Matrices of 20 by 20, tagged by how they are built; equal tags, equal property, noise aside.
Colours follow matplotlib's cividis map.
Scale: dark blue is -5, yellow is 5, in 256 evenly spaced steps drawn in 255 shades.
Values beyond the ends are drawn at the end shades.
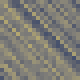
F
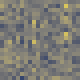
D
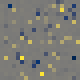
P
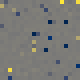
P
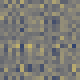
D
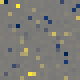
P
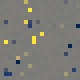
P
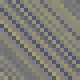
F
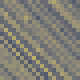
F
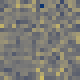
D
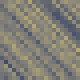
F
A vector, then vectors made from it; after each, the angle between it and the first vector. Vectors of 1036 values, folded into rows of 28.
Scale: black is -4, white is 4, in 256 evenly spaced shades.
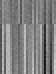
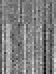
nearly parallel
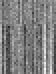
nearly opposite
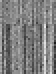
nearly opposite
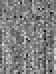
partly aligned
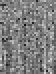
partly opposed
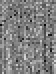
partly aligned
